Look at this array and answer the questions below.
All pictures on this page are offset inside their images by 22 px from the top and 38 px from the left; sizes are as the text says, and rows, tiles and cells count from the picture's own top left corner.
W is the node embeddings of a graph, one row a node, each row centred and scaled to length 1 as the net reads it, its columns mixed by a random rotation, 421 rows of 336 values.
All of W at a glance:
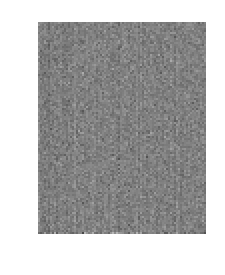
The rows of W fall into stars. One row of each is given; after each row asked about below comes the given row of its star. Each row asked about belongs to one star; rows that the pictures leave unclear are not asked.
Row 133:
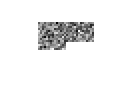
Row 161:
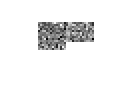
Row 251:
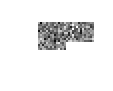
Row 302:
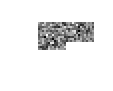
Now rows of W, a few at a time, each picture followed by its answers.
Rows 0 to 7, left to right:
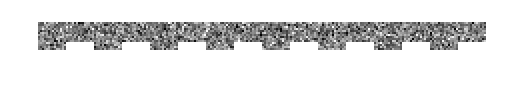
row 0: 302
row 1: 302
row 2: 161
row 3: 133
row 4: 161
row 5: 133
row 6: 302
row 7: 302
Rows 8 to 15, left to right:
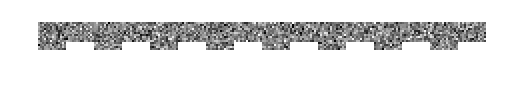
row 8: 161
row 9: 133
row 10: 302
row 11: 161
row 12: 133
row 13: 302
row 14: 302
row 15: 133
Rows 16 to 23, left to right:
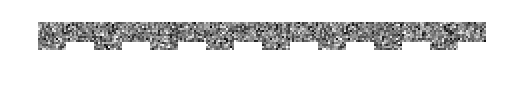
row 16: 133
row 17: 302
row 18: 133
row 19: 133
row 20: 161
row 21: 133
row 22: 161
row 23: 161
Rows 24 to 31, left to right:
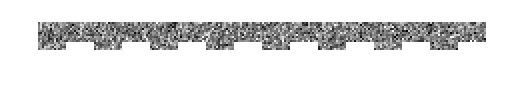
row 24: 133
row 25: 133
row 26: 302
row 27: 251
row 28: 302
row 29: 251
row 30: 133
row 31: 302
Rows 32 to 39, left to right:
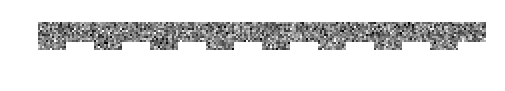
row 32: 133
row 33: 251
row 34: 251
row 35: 161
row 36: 161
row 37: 133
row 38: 133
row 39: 133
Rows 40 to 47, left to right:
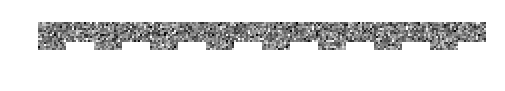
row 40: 251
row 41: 133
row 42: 133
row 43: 133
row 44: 133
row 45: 161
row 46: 302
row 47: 161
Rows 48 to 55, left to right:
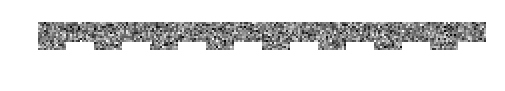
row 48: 133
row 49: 302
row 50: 161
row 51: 161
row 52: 302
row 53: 161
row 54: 302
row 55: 161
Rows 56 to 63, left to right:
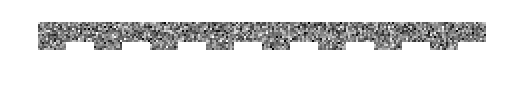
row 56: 251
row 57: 302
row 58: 133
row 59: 161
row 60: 251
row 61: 161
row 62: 133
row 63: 251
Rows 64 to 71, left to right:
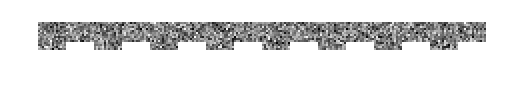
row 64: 161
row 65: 161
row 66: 251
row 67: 161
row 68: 161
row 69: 302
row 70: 251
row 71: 251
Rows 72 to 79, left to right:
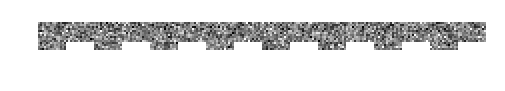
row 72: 302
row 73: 161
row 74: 161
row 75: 133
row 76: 302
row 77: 161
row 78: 161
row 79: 161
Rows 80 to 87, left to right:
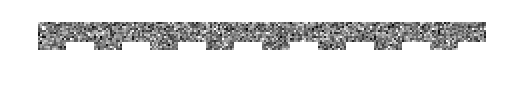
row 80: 302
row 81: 302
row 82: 251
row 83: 133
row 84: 251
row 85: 302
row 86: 302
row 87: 133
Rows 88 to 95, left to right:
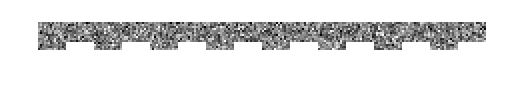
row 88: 133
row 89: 133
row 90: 251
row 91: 133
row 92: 133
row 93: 133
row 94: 302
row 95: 251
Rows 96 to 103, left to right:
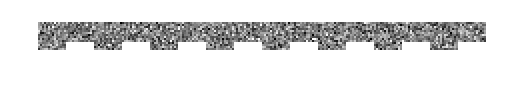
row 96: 133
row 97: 251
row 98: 161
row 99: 251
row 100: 251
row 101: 302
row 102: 161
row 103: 161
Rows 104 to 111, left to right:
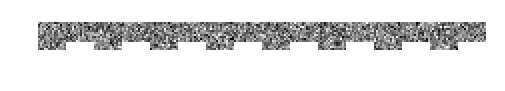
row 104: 251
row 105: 161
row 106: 133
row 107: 302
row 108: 161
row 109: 161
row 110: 302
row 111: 133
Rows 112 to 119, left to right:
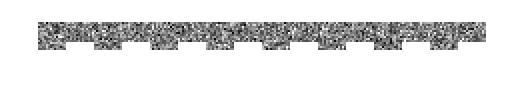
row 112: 302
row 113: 251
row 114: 133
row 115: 133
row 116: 161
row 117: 302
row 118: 302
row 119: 133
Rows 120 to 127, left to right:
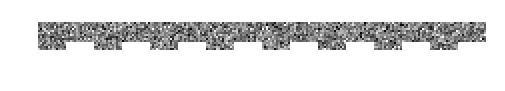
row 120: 251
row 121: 251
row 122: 133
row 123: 302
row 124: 161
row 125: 251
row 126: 161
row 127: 302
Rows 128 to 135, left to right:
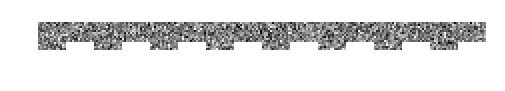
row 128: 302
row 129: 251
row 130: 133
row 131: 133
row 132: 251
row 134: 133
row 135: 161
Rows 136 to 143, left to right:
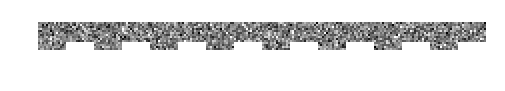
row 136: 133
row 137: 161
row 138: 251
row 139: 251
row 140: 161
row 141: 133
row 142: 302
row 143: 251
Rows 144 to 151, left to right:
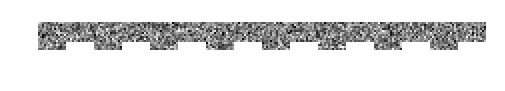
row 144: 133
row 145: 302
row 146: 161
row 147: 251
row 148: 133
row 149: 161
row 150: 251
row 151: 251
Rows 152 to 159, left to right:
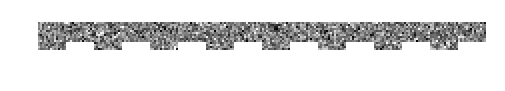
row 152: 133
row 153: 302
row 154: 161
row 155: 133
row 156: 161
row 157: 133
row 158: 302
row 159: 133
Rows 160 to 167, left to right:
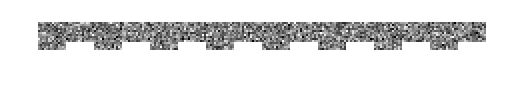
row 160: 161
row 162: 251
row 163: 251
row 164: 161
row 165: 302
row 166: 161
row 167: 302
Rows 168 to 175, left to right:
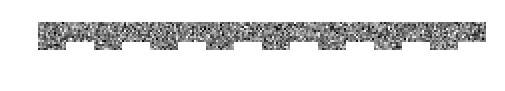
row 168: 302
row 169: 133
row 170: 251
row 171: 251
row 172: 161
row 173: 161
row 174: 133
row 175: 302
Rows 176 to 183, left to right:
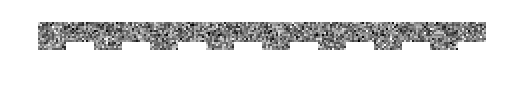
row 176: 133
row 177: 161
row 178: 251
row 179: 133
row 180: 133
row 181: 133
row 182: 133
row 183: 161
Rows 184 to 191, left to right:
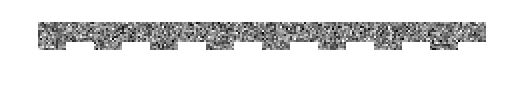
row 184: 161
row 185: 133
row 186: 251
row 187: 161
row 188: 133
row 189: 251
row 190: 133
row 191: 302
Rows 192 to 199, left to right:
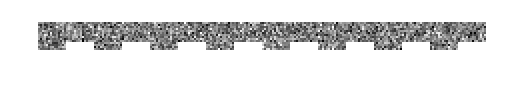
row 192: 161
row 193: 302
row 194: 251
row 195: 302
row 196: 133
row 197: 133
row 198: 302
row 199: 302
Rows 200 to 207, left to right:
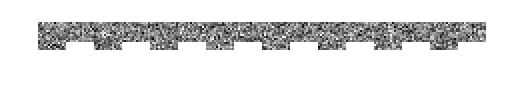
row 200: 251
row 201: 302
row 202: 161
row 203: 161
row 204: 302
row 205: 302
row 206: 133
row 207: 251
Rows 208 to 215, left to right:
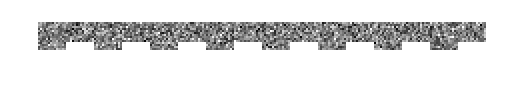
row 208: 133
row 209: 302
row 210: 302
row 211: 161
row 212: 251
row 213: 133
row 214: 133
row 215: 302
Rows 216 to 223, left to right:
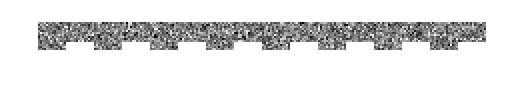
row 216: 302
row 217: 251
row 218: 251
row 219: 251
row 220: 302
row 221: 161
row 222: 302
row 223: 302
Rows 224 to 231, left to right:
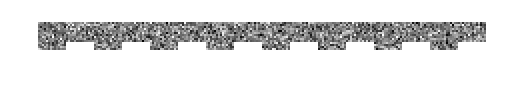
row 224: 161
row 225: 133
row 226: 302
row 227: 133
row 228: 302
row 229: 302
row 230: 302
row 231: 251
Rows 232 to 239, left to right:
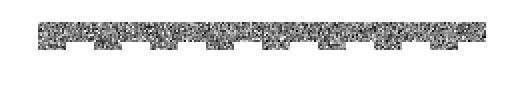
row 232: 302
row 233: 251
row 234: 133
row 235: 251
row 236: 302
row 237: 302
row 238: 251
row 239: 133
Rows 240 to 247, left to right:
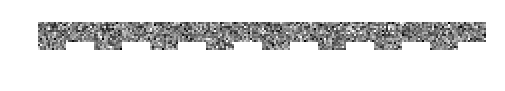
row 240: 161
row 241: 161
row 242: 133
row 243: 251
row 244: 161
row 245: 161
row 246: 133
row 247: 133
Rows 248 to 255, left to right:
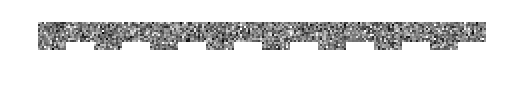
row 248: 302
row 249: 251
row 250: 302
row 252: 302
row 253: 161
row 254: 161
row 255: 251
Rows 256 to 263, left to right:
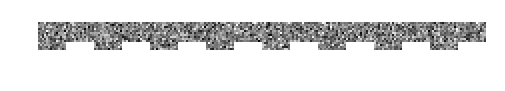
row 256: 251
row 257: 161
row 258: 302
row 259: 161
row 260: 133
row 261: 251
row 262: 133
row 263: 302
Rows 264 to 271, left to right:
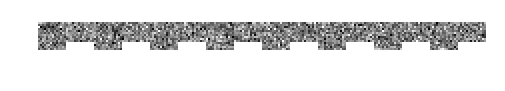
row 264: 161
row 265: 161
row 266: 251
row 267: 161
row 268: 302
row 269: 251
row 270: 251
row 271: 133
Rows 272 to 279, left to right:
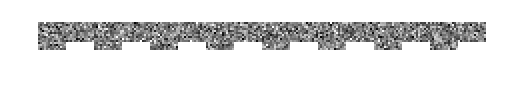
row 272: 302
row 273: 302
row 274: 302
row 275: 251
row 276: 133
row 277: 133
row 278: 251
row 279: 161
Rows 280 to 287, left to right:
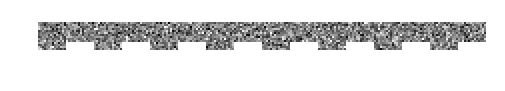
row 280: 161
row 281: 133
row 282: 133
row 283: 251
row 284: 302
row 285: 161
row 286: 302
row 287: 133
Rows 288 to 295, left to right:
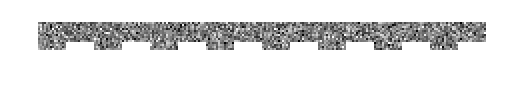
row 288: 133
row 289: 251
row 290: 133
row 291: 161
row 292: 302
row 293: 161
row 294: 302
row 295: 251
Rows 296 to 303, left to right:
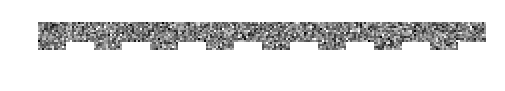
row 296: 161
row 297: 133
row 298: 161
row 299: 251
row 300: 251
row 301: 251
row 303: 161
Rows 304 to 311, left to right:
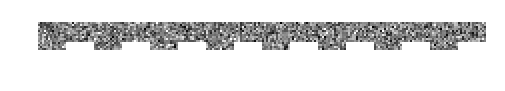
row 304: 161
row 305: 251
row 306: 133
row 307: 133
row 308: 133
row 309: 302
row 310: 251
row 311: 251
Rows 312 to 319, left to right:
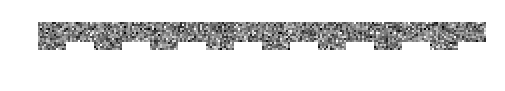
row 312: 251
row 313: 251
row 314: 133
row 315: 161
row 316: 302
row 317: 251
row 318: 251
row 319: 161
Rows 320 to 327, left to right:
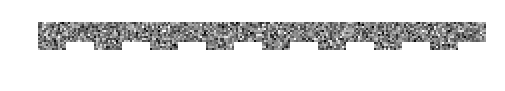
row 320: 302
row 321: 251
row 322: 133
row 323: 302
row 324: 133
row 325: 302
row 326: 133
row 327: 302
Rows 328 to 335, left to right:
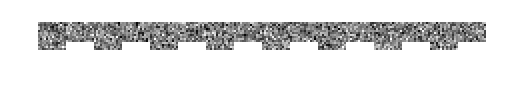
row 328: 161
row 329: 302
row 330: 302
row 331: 302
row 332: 302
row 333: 302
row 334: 133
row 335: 133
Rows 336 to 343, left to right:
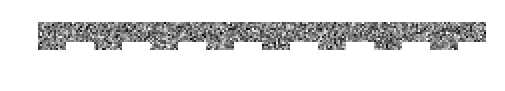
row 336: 302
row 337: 133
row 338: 133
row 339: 133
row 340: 251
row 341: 251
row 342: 251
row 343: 133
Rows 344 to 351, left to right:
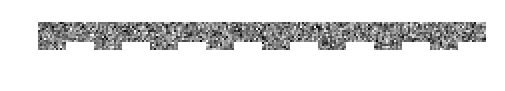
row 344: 161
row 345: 133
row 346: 302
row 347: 133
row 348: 302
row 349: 251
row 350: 161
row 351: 302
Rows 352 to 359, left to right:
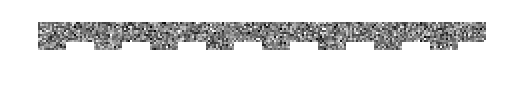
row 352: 251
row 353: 133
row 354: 302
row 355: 251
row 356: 161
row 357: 302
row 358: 251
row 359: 251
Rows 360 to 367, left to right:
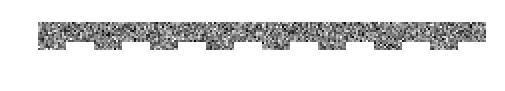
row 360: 133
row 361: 133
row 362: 133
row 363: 302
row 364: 133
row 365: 302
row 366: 251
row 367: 133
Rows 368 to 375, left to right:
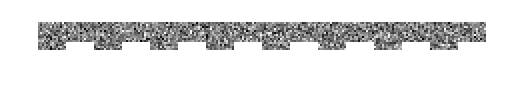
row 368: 251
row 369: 302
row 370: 251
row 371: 302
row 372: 302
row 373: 133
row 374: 161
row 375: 133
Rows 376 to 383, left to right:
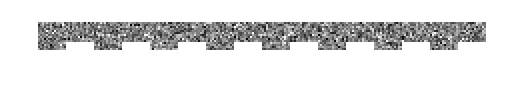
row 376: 251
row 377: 302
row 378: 133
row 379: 161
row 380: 302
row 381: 302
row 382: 161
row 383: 302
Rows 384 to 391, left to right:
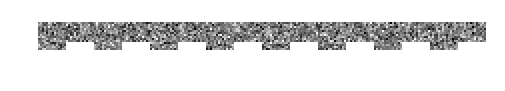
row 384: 133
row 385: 133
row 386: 161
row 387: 302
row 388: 302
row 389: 302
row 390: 251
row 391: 251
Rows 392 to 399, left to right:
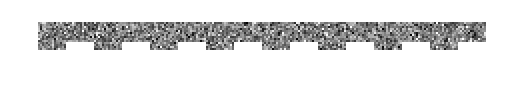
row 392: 251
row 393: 302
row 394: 251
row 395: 302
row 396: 251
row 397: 302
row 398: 251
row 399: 302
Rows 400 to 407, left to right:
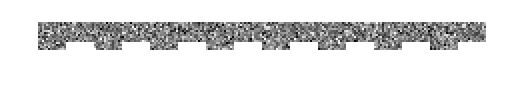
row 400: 251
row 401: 161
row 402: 133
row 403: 161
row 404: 133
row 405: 302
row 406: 133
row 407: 302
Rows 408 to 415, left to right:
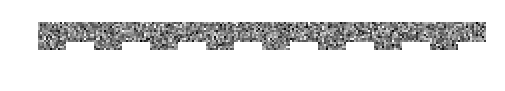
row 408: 161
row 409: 302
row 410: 302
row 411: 161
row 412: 161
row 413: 302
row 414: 251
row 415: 251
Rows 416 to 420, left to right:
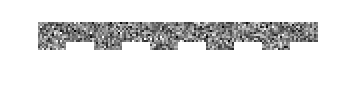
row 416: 133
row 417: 251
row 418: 161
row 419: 302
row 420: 133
